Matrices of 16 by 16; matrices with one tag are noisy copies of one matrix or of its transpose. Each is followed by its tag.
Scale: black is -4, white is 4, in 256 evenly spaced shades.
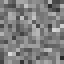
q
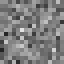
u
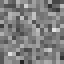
q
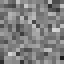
q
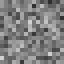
u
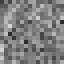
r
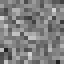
q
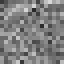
r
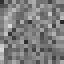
r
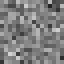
q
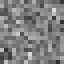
q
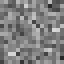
q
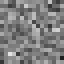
q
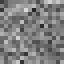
r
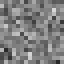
q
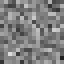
q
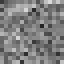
r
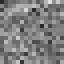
r
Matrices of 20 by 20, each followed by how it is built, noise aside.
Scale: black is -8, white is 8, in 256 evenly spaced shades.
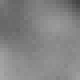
smooth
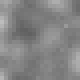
smooth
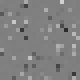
sparse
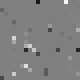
sparse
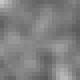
smooth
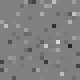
sparse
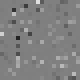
sparse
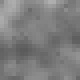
smooth
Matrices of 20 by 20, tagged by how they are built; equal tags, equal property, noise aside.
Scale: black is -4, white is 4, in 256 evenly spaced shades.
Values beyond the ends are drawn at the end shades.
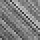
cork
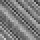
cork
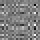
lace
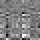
lace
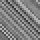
cork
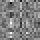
lace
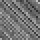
cork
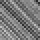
cork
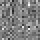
lace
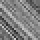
cork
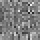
lace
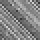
cork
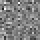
lace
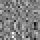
lace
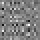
lace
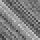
cork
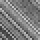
cork
